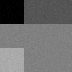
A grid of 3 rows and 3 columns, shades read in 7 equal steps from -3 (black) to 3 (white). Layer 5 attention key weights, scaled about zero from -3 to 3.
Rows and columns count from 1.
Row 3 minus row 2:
1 0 0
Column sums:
-2 -1 -1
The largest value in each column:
1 0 0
